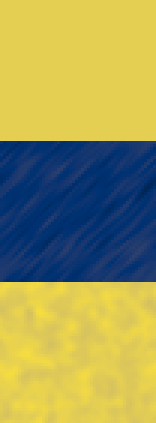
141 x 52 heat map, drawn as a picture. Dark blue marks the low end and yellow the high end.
The table splits into 3 rows of 1 panel. Panel 1,1: very high, flat. Panel 2,1: very low, slanting up to the right, faint in contrast. Panel 3,1: very high, blotchy, faint in contrast.
